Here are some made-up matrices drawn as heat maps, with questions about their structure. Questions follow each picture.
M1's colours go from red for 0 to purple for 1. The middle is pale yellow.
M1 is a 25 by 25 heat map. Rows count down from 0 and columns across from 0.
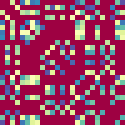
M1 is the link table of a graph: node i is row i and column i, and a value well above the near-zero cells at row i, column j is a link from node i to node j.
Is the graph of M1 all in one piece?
yes
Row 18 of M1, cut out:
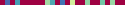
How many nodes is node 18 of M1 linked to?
9
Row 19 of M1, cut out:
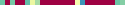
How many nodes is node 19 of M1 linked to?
9
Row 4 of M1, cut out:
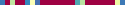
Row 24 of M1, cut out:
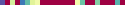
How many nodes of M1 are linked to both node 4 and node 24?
8
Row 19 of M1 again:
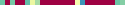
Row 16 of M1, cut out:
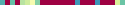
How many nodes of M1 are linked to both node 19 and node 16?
8
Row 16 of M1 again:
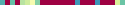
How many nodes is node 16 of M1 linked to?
10
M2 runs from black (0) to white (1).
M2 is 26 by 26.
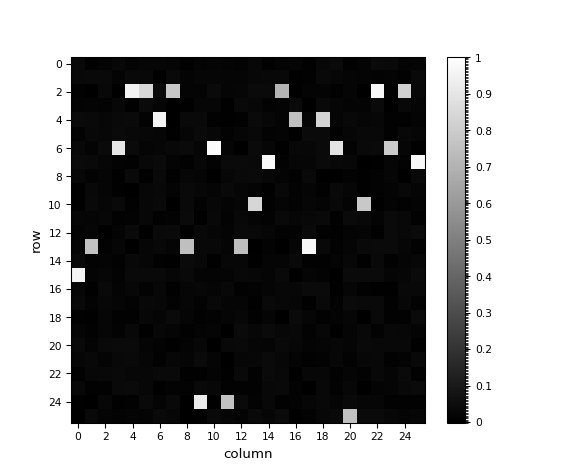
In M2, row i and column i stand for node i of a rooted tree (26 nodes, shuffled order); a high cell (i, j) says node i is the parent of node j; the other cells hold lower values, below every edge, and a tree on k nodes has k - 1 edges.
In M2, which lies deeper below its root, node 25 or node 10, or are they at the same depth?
node 10
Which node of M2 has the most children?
2
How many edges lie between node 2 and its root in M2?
0
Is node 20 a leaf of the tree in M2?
yes
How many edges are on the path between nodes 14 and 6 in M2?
4
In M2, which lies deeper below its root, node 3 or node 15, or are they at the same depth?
node 3
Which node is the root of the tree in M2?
2
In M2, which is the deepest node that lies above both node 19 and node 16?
4
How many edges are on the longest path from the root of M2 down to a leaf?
5
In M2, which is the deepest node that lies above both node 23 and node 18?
4
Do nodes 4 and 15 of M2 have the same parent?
yes
